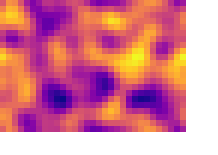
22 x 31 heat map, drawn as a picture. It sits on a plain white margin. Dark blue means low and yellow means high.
Lone odd cells: none. Grain: blotchy. Ninth with the highest average: middle right.
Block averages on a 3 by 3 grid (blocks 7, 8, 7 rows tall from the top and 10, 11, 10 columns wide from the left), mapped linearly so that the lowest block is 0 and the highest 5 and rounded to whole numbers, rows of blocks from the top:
133 / 325 / 110
